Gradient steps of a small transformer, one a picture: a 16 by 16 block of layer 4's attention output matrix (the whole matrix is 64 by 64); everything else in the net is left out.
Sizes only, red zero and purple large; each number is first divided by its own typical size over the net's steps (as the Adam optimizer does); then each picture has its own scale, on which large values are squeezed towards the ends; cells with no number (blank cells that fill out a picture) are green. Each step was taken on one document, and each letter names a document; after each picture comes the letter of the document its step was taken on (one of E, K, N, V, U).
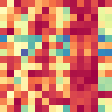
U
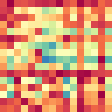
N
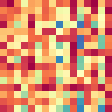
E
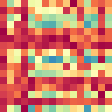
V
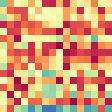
V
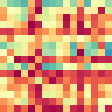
N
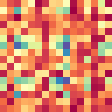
U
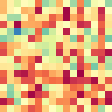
N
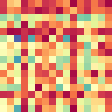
E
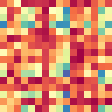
U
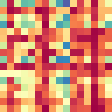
U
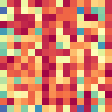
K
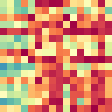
N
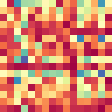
E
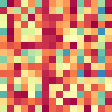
K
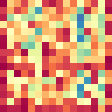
K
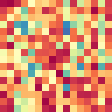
N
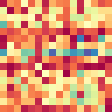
E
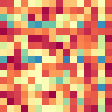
K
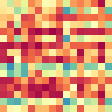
N
